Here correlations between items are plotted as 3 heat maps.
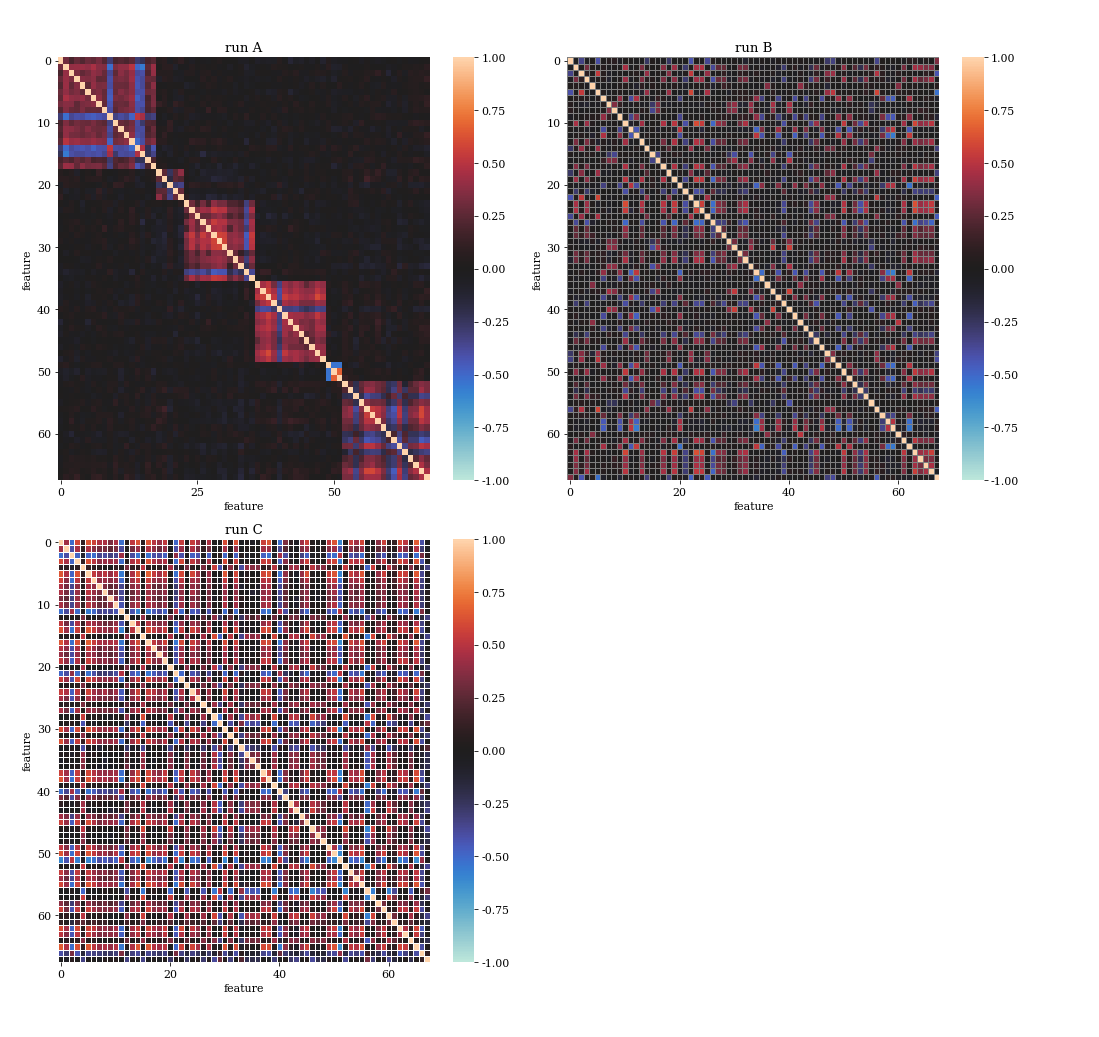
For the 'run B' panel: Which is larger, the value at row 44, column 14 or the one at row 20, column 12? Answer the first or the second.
the first
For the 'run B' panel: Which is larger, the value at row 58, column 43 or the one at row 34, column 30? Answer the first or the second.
the first
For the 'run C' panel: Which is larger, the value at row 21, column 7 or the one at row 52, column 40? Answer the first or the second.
the second
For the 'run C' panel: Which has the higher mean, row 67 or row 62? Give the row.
62
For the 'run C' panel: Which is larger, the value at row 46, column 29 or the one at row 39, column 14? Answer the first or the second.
the second
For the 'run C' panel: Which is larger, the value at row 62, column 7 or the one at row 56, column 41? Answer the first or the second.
the first
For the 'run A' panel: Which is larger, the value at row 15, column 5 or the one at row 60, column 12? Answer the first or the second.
the second
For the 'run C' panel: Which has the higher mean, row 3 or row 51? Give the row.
3
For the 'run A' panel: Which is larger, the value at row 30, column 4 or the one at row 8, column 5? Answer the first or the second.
the second
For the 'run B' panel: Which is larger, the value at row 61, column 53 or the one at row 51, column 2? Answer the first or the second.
the second
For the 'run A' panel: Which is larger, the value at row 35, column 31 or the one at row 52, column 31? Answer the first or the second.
the first
